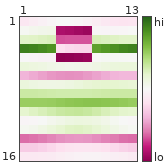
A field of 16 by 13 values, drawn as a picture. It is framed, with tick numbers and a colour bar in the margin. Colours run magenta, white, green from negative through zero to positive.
The top middle is the roughest part. No overall slope runs across the table. In the top middle lies a patch that is lower than the rest. The ninth with the lowest average is the top middle. Streaks run across, left to right.
